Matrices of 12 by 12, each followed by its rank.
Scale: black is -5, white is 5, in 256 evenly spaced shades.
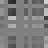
one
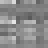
two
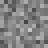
full rank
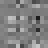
two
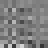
two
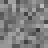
full rank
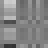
one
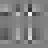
one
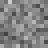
full rank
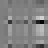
one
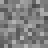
full rank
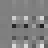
one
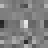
two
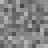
full rank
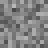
full rank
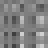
one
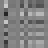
one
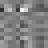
two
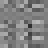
two
